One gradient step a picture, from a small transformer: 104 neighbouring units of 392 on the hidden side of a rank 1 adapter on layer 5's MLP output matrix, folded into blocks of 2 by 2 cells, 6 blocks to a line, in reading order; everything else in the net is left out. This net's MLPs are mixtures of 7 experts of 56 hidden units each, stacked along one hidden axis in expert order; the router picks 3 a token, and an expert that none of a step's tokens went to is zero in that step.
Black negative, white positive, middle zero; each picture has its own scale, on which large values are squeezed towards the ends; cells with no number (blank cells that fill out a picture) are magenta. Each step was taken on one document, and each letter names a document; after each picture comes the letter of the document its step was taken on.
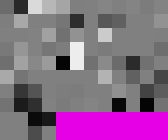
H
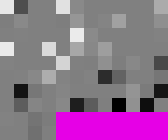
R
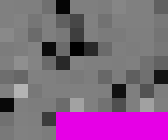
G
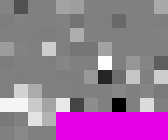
R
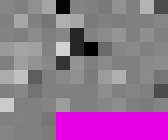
G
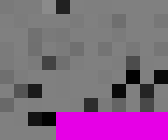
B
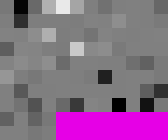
H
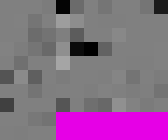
G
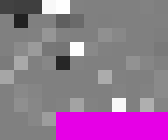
H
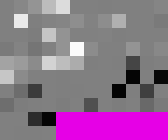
B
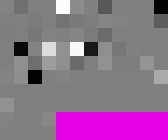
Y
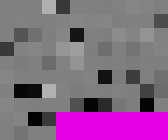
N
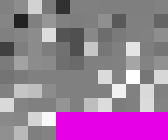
B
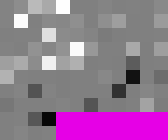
B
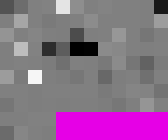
G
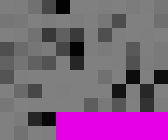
B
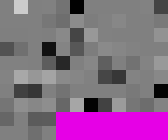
R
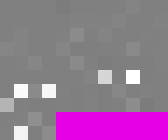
N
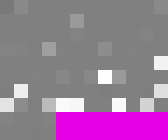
R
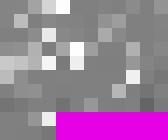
B
